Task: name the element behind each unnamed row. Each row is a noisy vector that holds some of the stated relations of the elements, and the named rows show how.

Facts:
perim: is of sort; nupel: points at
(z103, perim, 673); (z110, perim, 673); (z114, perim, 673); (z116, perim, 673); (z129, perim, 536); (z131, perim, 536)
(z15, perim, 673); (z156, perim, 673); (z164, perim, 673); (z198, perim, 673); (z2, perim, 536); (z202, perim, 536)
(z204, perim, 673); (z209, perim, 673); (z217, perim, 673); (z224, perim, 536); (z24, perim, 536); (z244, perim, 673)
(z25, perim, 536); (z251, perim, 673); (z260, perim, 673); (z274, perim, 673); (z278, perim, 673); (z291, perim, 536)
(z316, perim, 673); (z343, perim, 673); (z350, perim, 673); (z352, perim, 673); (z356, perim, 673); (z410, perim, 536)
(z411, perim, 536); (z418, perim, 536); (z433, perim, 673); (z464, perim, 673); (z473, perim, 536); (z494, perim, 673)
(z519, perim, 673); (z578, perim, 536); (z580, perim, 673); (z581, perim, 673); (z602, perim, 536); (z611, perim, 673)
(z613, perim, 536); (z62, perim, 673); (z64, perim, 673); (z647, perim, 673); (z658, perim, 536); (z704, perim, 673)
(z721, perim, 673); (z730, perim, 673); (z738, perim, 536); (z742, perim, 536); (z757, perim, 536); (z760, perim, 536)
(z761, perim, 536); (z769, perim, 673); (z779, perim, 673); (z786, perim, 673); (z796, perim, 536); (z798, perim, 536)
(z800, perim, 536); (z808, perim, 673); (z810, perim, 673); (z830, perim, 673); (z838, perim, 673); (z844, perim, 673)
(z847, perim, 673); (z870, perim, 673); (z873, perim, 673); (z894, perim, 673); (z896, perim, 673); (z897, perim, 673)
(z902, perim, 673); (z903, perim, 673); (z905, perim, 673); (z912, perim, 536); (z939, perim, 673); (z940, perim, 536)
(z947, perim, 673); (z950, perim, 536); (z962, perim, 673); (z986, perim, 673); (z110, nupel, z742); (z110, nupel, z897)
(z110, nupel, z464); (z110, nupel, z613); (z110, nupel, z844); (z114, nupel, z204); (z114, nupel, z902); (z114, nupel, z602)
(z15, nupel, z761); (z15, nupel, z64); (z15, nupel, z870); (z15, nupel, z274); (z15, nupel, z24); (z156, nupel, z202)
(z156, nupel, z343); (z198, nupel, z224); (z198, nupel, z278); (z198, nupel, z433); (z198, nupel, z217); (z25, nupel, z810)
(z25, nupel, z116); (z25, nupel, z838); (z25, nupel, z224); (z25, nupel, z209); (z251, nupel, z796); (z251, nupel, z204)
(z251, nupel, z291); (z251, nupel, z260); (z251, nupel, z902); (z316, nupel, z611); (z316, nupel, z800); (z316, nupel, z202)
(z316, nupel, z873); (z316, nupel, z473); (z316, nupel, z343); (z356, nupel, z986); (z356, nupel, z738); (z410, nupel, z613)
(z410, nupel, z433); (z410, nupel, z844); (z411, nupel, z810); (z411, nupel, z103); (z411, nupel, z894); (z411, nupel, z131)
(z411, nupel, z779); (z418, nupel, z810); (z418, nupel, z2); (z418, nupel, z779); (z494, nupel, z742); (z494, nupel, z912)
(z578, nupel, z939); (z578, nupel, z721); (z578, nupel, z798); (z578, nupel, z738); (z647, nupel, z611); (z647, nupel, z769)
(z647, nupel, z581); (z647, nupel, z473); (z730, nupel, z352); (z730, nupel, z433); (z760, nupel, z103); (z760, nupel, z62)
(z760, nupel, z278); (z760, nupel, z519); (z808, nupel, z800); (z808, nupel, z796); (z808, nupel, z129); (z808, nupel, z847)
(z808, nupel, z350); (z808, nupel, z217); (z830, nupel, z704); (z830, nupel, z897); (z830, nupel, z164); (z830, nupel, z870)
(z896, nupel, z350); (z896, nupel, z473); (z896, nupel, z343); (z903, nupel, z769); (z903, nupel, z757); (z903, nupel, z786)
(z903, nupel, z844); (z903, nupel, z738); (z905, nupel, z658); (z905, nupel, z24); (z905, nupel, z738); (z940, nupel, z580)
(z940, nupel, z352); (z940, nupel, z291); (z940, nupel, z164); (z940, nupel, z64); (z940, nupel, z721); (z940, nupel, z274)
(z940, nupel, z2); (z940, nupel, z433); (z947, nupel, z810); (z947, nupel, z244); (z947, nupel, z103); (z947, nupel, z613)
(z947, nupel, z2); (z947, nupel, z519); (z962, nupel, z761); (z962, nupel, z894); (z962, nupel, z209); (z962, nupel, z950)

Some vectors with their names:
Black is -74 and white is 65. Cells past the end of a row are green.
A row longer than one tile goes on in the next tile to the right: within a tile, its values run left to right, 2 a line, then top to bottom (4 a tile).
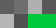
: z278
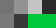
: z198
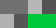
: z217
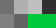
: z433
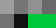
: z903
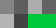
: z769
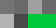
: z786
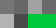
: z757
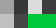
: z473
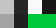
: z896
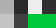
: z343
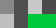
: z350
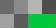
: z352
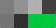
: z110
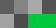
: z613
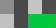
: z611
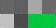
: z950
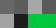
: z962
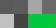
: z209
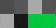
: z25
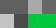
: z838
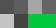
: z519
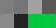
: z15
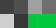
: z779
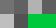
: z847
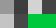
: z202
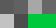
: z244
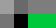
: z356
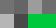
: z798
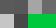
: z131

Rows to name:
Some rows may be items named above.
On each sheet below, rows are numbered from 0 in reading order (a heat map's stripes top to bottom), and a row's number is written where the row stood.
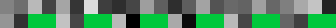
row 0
z251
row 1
z473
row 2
z411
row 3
z947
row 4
z761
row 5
z730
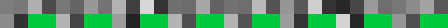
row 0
z830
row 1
z658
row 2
z647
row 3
z870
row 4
z217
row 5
z808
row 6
z810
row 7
z844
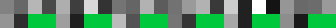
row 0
z114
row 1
z647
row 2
z796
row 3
z940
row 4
z316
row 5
z738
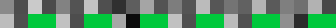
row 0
z350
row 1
z800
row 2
z947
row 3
z873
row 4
z796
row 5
z494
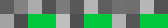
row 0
z613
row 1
z581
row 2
z217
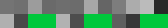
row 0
z721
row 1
z870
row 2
z410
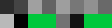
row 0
z411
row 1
z903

